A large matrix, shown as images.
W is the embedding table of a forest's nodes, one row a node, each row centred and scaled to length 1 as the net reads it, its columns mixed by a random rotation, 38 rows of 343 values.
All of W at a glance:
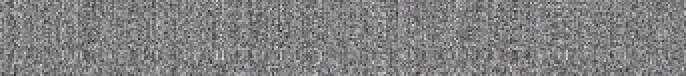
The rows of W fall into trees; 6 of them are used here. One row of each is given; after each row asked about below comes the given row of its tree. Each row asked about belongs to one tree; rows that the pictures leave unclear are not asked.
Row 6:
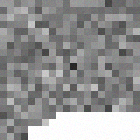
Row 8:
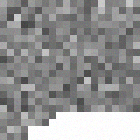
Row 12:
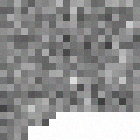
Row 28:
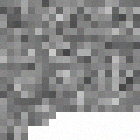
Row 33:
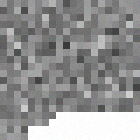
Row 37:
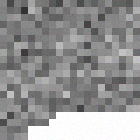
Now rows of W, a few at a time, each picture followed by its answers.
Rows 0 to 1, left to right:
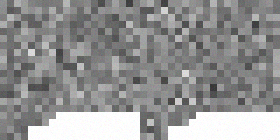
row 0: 28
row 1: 6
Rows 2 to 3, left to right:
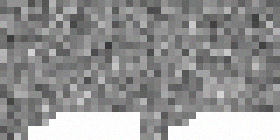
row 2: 28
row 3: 28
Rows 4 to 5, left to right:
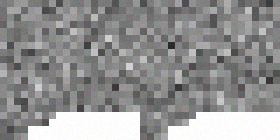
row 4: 37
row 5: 28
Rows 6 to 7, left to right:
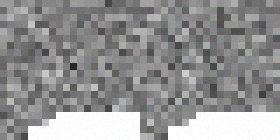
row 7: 6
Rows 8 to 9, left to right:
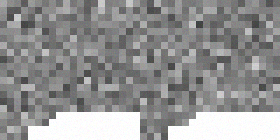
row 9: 28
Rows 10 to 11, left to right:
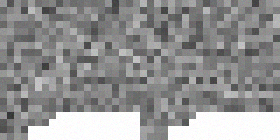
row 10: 37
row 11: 33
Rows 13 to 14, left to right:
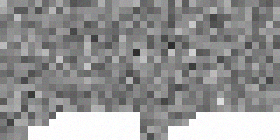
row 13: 8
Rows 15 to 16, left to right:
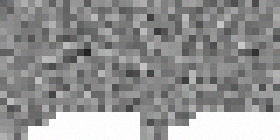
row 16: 33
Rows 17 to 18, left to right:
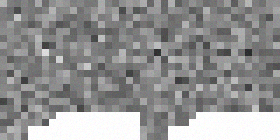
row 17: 8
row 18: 33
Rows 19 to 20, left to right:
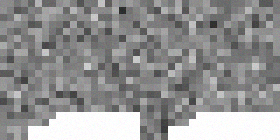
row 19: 8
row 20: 28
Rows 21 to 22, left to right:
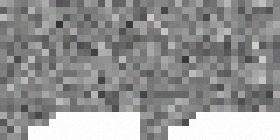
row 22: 12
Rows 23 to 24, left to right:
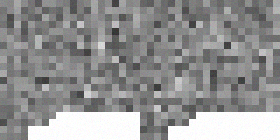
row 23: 33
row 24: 37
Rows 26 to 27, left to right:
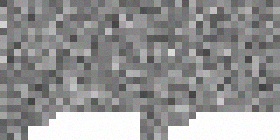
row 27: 28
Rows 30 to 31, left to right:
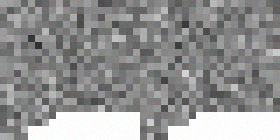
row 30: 6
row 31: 6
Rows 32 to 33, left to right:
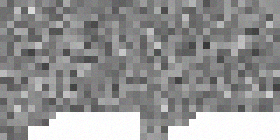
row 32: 37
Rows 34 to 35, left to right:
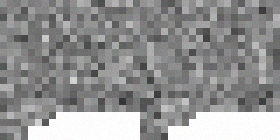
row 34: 12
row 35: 12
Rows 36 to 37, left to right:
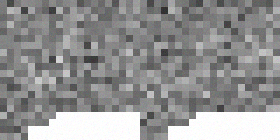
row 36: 37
